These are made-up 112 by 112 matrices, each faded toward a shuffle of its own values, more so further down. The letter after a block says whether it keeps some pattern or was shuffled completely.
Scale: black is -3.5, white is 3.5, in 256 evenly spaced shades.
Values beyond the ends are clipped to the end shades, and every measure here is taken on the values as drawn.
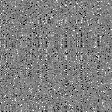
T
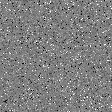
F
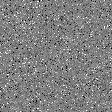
F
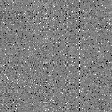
T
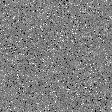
F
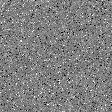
F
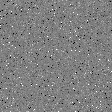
F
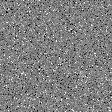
F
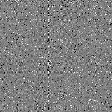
T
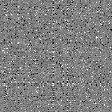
T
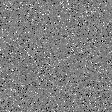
F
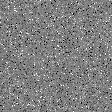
F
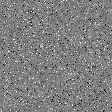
F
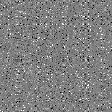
T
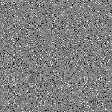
T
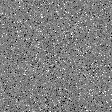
F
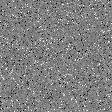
F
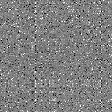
T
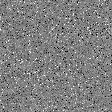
F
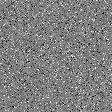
F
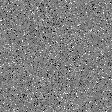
F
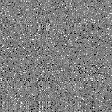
T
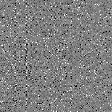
T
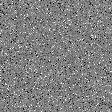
F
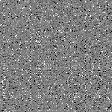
T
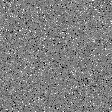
F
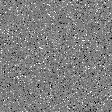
F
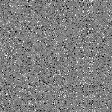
T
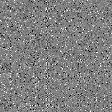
T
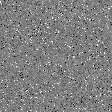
F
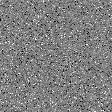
F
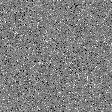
F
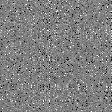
T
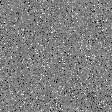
F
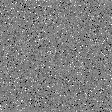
F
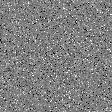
F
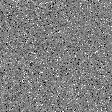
F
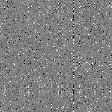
T
